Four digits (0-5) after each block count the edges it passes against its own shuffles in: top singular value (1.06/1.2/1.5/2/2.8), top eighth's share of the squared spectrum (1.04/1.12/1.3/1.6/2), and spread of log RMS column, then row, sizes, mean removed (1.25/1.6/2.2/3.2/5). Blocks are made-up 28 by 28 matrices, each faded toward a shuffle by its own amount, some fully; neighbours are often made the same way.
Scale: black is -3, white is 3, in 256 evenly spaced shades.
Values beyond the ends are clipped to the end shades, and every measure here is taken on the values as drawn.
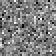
0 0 0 0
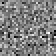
1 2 0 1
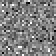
0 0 0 0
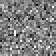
0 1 0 1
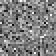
0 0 0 0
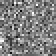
0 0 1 0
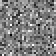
0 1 0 0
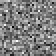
0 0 0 0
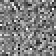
2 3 1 1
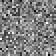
0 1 0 0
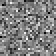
1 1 0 0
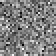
0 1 0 0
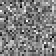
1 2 0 0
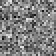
1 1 0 0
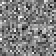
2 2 0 0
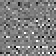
3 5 1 3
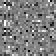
3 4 1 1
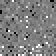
2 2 0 1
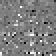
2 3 0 2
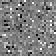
2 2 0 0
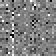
3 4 2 1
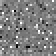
0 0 0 0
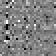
3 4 2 1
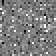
2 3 1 0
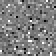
2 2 0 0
